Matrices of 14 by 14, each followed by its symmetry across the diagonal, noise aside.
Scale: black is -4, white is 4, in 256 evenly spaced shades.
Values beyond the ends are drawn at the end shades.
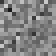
symmetric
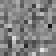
neither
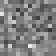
neither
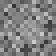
symmetric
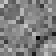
symmetric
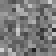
neither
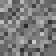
symmetric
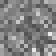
symmetric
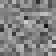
neither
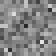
symmetric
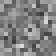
symmetric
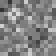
symmetric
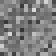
symmetric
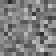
neither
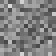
neither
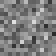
neither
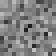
symmetric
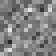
symmetric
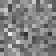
neither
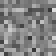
neither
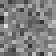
neither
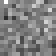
neither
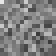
symmetric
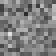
neither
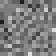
symmetric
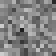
neither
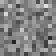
neither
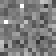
symmetric
